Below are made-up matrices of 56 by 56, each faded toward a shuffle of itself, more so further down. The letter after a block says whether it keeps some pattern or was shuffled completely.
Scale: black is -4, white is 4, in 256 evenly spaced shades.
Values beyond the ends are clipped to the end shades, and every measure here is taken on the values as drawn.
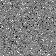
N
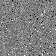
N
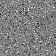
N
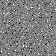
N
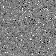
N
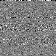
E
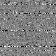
E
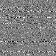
E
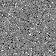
N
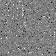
N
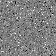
N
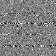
E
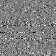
E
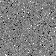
N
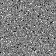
N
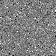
N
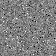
N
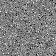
N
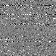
E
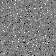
N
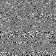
E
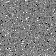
N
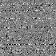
E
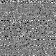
E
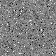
N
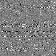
E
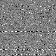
E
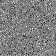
N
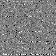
E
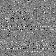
E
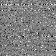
E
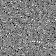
N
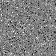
N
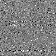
E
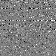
E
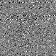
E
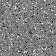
N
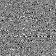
E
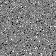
N
